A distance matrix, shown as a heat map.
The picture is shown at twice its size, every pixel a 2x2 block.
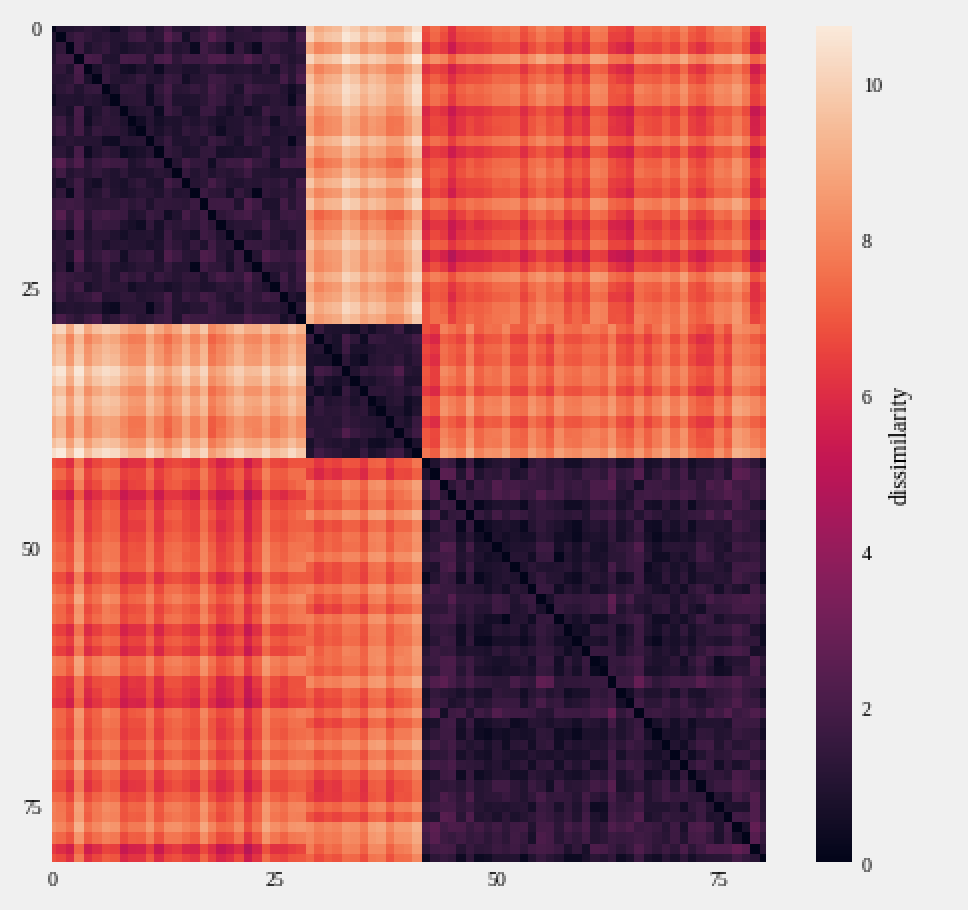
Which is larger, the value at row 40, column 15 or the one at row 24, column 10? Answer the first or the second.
the first
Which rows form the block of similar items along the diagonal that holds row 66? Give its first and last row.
42 to 80
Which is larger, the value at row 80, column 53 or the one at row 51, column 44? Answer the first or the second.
the second
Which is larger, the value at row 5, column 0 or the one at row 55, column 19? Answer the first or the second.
the second
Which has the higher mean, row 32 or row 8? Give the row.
32
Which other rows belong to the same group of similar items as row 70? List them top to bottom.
42, 43, 44, 45, 46, 47, 48, 49, 50, 51, 52, 53, 54, 55, 56, 57, 58, 59, 60, 61, 62, 63, 64, 65, 66, 67, 68, 69, 71, 72, 73, 74, 75, 76, 77, 78, 79, 80
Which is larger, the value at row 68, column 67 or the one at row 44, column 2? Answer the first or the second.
the second
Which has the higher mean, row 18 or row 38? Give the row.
38
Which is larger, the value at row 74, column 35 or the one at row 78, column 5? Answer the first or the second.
the second
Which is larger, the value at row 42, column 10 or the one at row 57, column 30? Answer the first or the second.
the second
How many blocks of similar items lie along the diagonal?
3
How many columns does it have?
81
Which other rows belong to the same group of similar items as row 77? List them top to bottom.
42, 43, 44, 45, 46, 47, 48, 49, 50, 51, 52, 53, 54, 55, 56, 57, 58, 59, 60, 61, 62, 63, 64, 65, 66, 67, 68, 69, 70, 71, 72, 73, 74, 75, 76, 78, 79, 80
